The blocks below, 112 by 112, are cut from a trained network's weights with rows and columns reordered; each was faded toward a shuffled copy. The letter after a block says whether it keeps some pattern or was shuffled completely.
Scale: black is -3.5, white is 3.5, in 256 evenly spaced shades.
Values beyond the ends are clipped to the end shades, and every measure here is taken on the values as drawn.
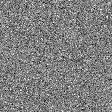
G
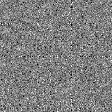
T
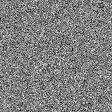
G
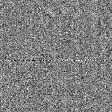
T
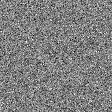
G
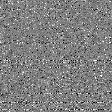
T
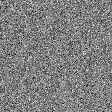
G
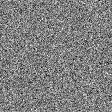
G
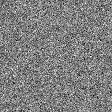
G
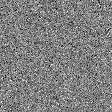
G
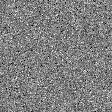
G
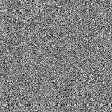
T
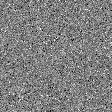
G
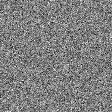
G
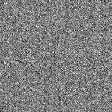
T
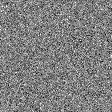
G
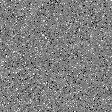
G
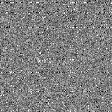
T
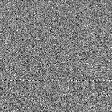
T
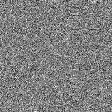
T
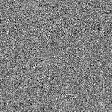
T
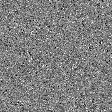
G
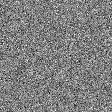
G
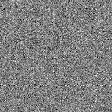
T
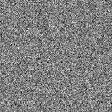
T
